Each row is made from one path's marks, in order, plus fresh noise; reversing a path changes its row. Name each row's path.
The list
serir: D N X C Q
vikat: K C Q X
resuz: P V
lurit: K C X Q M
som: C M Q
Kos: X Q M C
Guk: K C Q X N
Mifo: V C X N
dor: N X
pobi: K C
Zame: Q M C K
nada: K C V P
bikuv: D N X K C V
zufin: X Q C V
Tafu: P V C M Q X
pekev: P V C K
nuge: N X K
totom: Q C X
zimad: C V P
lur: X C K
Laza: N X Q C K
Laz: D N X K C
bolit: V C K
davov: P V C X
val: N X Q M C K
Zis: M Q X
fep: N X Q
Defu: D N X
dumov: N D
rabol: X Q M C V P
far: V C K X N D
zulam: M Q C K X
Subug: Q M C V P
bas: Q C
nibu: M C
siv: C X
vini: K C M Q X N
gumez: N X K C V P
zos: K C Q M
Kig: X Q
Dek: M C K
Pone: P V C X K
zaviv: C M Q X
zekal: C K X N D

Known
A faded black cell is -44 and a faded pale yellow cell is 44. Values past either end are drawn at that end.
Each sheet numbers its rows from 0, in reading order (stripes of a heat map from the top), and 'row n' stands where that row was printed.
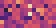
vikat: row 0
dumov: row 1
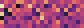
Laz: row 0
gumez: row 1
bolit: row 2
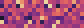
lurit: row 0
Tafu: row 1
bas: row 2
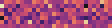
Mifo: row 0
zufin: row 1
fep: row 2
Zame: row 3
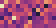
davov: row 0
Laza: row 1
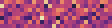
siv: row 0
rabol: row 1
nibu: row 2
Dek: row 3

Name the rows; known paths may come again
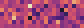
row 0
resuz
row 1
Mifo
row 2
vikat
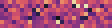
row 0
Kig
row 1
Laza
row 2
Kos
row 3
Defu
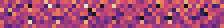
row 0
pekev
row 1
som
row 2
bas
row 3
bikuv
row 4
siv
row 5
vini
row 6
serir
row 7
Pone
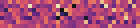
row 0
fep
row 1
dor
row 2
far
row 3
zaviv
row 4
Subug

